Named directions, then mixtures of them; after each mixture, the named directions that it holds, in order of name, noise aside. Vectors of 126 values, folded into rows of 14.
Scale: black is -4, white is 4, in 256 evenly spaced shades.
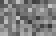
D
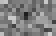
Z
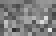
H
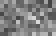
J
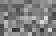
H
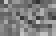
D, J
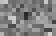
Z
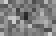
D, Z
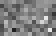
H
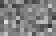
D, H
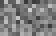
D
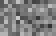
D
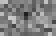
Z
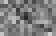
D, Z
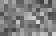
J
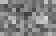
H, Z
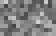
J, Z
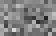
H, J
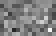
H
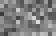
J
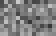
D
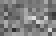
H, J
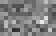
H, Z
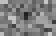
Z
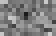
Z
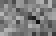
J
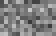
D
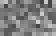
J, Z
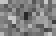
Z
